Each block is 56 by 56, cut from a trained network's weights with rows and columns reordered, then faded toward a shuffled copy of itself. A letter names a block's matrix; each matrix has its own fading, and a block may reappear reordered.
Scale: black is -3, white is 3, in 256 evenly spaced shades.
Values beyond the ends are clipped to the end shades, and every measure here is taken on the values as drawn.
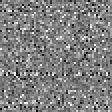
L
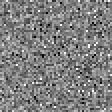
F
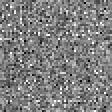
F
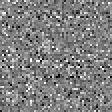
L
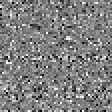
L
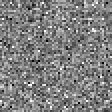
F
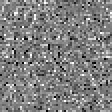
L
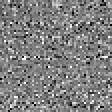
L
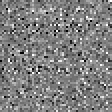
L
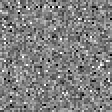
F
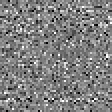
L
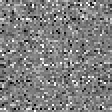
L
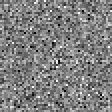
F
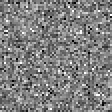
F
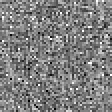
F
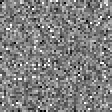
F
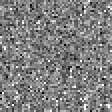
F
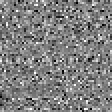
L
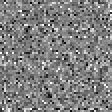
L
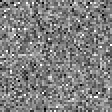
F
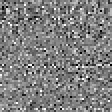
L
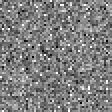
F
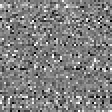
L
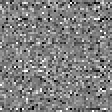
L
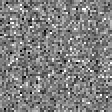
F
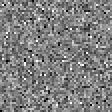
F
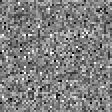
F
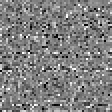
L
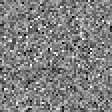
F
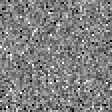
F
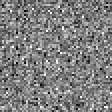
F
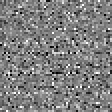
L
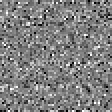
L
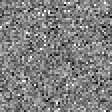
F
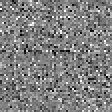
L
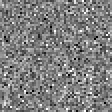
F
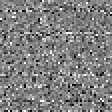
L
